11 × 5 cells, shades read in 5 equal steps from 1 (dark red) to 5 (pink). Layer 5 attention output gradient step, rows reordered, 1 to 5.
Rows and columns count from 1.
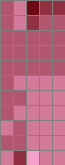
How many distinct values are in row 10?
2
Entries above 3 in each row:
1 1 0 0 0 4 3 4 4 3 4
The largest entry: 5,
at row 11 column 3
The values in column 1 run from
3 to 4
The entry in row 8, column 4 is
4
